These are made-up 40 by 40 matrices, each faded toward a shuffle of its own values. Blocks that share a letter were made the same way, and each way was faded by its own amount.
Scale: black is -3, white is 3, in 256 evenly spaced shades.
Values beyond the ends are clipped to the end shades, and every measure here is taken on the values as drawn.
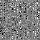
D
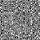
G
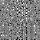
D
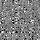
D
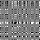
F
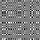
F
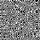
G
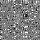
D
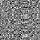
G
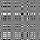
F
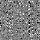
D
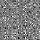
D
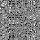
G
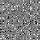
D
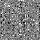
D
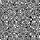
G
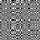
F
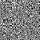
G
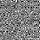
G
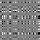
F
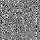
D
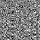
G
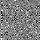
D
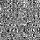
G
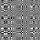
F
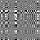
F
